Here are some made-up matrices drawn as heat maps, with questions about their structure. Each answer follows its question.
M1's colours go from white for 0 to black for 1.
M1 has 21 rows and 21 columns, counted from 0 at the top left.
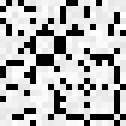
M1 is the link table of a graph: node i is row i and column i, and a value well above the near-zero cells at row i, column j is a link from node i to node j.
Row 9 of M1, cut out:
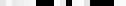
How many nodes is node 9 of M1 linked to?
8
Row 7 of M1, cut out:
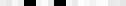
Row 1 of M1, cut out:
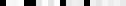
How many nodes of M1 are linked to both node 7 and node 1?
3
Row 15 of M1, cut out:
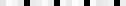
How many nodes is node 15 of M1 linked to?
4
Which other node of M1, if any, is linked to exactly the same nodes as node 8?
none
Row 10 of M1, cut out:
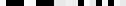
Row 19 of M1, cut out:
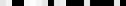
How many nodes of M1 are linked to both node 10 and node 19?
6
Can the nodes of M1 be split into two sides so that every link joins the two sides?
no
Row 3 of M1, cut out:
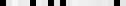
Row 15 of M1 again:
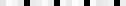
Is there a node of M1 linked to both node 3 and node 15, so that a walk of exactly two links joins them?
yes
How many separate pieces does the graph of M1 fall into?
1
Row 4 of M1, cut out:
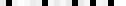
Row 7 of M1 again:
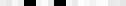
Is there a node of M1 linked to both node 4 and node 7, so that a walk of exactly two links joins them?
no
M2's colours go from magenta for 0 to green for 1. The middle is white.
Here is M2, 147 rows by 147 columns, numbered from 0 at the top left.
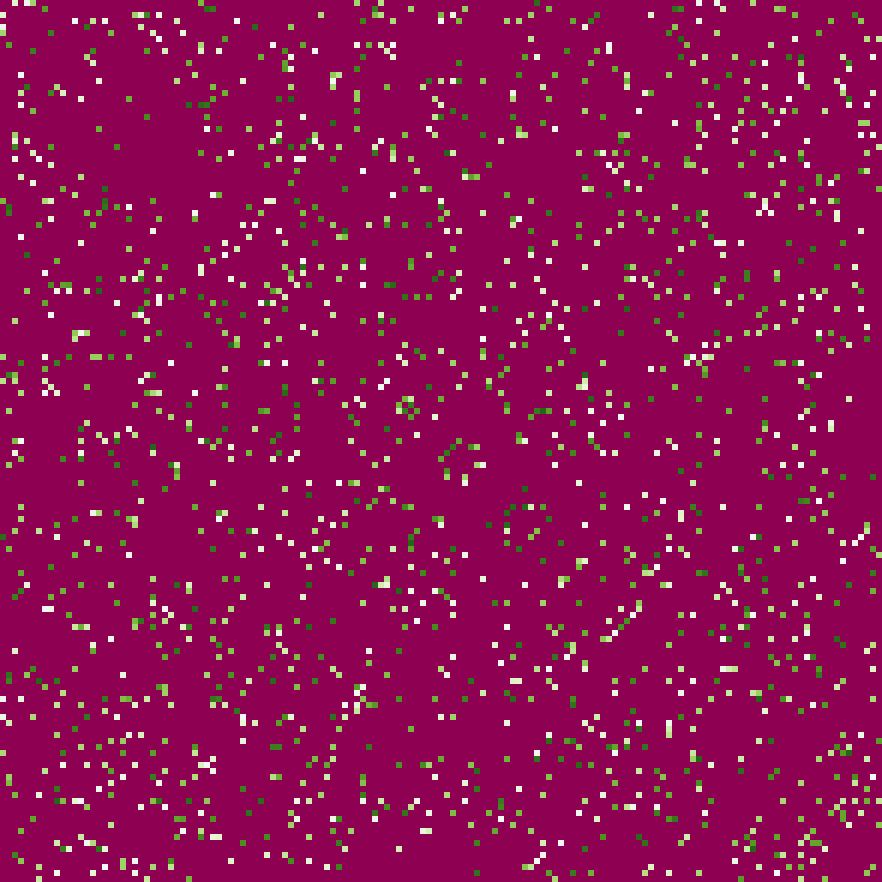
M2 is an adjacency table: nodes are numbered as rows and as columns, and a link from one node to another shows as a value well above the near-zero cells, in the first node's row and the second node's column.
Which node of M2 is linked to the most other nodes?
node 133
